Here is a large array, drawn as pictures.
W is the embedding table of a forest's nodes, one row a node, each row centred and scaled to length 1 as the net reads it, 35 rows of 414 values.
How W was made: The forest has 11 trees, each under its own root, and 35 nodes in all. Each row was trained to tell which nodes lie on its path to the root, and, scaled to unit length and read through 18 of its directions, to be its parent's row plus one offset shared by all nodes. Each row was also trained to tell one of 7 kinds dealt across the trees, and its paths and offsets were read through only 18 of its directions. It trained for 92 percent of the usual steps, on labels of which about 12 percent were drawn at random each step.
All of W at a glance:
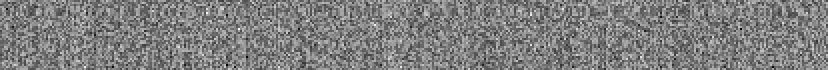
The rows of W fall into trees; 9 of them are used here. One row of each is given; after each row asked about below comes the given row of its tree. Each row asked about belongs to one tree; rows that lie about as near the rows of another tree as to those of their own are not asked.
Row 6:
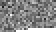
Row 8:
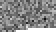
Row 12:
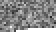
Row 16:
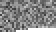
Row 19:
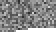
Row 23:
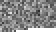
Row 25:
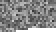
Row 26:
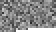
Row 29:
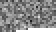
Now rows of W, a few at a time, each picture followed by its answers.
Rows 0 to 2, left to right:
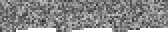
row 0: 8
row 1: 12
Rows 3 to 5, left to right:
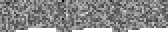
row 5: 25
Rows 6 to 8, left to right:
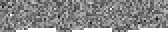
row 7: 6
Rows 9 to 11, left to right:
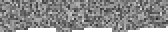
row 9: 23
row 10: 25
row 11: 12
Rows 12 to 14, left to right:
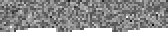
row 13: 23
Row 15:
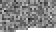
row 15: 6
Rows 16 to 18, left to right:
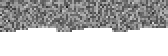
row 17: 16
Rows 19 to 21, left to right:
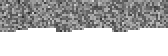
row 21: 26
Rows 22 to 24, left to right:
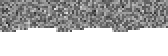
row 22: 26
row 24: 16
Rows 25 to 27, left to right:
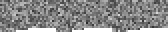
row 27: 6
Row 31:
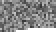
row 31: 19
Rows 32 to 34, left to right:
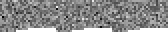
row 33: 26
